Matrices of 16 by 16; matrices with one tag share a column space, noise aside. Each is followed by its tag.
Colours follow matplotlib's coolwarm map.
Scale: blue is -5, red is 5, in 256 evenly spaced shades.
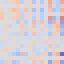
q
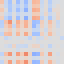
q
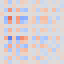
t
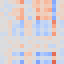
q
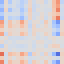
q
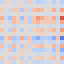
t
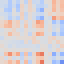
q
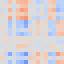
q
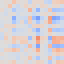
t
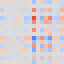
t
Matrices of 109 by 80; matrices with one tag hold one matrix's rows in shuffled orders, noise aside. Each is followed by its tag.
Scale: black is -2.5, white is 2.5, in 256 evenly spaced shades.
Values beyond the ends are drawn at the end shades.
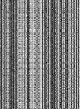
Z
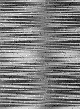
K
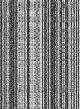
Z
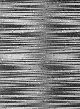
K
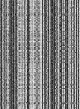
Z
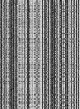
Z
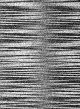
K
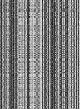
Z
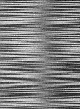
K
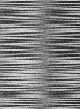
K
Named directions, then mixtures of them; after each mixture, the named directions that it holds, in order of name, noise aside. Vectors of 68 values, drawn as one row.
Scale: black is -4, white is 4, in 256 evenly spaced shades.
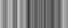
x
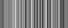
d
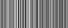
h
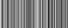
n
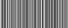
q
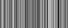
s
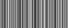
n, q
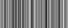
d, h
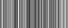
h, n, x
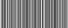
q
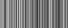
h, s, x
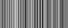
d, h, q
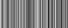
n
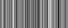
s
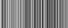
d, q, x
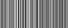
h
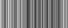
q, s, x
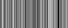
s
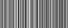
h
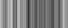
x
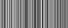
d, q, s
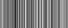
d, h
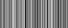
d, s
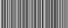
q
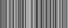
h, n, s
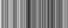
n, x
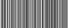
q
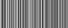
h, q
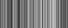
n, s, x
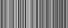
h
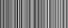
d, h, n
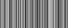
h, s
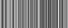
h, s, x
